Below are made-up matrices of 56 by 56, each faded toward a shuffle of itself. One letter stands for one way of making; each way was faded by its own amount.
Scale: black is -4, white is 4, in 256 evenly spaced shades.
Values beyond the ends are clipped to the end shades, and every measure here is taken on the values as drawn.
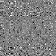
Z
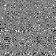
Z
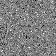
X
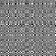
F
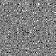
Z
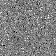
X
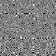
Z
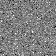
X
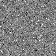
X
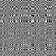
F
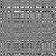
F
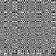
F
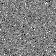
X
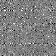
Z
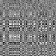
F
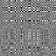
F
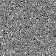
X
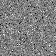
X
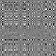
F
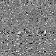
Z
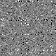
Z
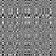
F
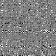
Z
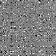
Z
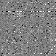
Z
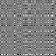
F
